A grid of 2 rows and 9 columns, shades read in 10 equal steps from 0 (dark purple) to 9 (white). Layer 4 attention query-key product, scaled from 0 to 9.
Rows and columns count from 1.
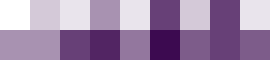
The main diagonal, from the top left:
9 5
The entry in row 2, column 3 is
2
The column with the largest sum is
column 1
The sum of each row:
56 25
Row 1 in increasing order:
2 2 5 7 7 8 8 8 9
